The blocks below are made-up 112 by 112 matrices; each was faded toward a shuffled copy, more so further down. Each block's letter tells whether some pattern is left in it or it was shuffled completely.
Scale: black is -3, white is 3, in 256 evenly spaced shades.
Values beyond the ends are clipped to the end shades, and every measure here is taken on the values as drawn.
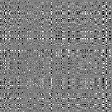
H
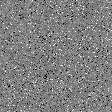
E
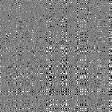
H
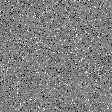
E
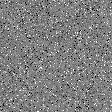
E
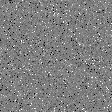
E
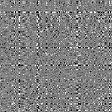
H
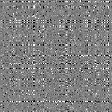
H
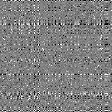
H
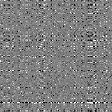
H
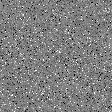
E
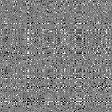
H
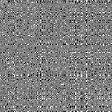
H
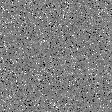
E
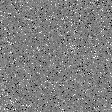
E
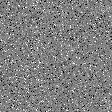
E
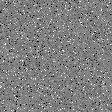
E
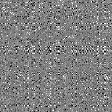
H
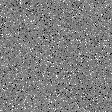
E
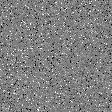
E
